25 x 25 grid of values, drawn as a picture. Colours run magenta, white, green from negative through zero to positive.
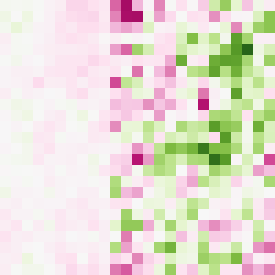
No row or column stands out. Neither half mirrors the other. The top middle is the ninth with the lowest average. A vertical seam about 40% of the way across splits the table, and the left part is calmer.
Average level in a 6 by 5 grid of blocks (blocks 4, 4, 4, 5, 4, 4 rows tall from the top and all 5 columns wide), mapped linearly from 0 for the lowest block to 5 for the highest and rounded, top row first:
2 1 0 2 3
2 1 1 3 5
2 2 1 2 4
2 2 2 4 3
2 2 3 3 2
2 2 1 3 1
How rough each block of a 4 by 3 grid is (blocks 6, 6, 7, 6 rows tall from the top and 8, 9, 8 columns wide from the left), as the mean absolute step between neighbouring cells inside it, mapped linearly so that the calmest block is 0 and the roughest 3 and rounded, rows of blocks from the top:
023 | 023 | 023 | 033
